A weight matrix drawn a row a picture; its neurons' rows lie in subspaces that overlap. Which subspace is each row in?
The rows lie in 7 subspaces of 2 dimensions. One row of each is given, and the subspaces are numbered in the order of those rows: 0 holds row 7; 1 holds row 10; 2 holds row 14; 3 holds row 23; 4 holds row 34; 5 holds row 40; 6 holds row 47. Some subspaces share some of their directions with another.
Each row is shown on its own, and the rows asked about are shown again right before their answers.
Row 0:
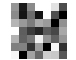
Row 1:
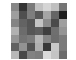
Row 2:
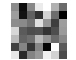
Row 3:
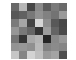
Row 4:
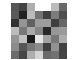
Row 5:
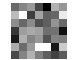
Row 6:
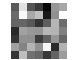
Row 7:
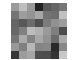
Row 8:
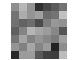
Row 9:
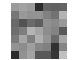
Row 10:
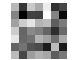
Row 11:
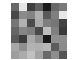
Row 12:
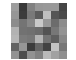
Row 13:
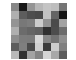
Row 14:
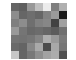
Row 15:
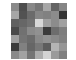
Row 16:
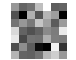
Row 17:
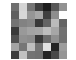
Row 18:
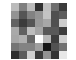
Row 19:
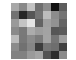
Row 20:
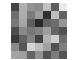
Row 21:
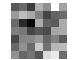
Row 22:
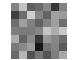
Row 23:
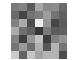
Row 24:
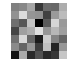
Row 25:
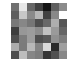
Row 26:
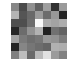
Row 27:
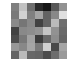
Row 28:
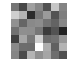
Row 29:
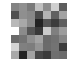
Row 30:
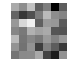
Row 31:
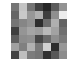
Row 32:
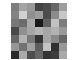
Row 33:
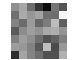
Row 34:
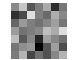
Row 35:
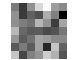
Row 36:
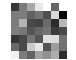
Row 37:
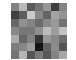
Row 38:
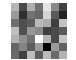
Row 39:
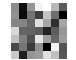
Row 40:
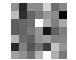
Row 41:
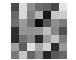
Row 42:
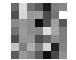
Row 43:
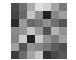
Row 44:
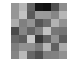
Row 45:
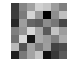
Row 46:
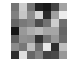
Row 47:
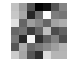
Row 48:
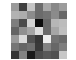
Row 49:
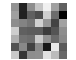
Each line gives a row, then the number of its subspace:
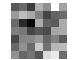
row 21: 1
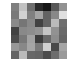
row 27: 6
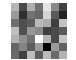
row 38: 0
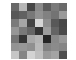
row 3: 3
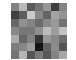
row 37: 4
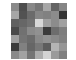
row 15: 5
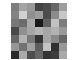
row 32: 3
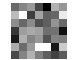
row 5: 4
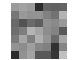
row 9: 0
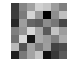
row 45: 6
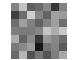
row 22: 4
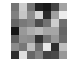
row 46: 5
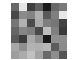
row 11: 3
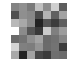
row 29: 5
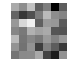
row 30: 1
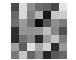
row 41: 2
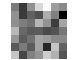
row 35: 2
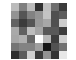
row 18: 0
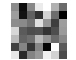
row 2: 0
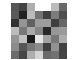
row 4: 6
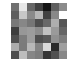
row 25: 3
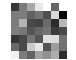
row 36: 2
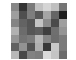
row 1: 1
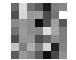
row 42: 5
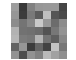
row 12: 2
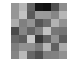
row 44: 6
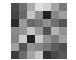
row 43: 6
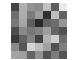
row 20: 2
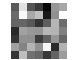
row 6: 1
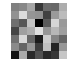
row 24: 3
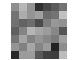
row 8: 0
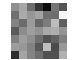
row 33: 2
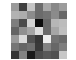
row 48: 3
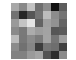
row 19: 1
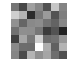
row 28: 4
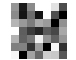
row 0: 5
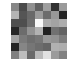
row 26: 5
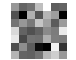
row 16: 4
